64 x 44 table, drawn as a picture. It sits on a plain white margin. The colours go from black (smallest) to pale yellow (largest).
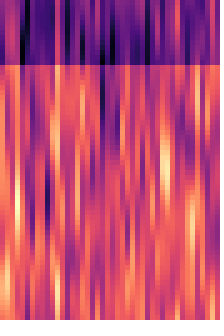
A horizontal seam about 20% of the way down splits the table, and the bottom part is higher. The ninth with the lowest average is the top middle. The grain runs up and down.
